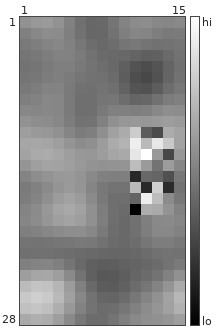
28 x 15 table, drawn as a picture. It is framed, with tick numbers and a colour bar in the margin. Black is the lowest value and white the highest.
A few values lie far out on both sides of the bulk. An odd patch, rougher than its surroundings, sits in the middle right. The middle right is the roughest part. The field is mottled with small blotches.
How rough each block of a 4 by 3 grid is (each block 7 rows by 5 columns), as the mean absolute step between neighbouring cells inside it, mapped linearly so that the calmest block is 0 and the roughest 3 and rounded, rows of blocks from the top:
000 / 003 / 003 / 100
